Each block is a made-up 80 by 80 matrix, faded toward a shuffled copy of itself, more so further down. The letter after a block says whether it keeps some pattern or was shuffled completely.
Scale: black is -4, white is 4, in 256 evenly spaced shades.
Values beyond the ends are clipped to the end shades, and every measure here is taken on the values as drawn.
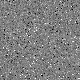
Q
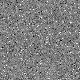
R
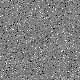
Q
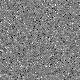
Q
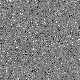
R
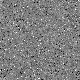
Q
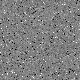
Q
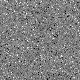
Q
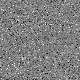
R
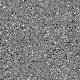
R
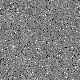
Q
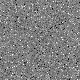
Q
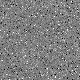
Q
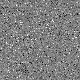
R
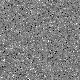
Q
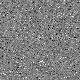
R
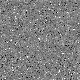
Q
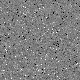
Q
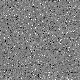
R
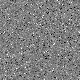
Q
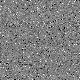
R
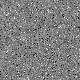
Q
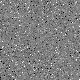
Q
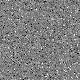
R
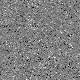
Q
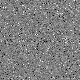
R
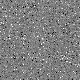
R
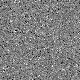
Q
